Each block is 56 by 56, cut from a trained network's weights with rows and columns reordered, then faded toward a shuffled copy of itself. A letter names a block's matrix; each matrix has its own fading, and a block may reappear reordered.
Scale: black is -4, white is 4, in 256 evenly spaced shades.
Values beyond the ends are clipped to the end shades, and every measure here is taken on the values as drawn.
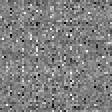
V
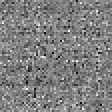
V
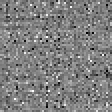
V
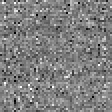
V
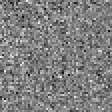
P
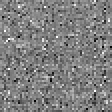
V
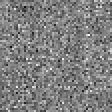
P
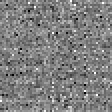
V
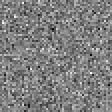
P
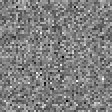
P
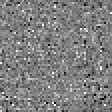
V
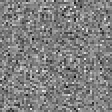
P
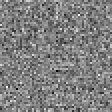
P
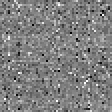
V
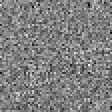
P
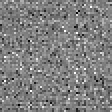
V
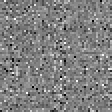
V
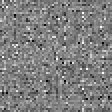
V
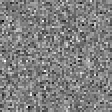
P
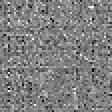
V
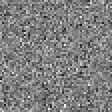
P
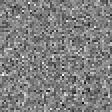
P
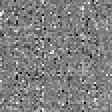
V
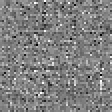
V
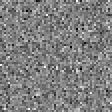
P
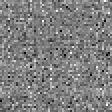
V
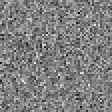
P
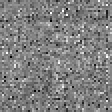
V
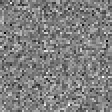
P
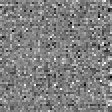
V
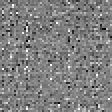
V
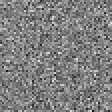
P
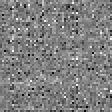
V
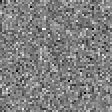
P
